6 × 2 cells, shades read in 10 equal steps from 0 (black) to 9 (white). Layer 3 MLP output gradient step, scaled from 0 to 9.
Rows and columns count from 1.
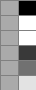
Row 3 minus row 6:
0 1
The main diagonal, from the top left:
6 9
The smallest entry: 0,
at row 1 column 2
